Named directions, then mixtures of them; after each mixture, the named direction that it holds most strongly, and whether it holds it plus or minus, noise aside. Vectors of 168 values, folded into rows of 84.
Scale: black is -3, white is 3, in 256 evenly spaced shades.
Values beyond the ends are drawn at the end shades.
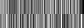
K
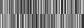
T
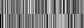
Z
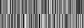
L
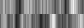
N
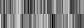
N, minus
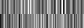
Z, plus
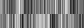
N, minus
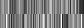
K, plus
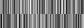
T, minus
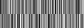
L, plus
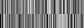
Z, plus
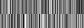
L, plus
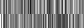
Z, minus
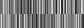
T, plus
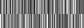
Z, minus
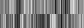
N, plus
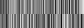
K, minus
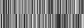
T, minus
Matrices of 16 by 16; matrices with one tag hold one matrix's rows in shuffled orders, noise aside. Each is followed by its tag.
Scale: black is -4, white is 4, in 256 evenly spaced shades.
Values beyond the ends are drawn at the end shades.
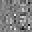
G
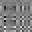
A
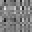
A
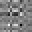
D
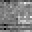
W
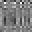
A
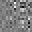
G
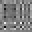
A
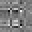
D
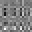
A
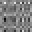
A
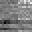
W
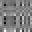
A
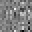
G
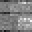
W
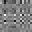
A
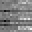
W
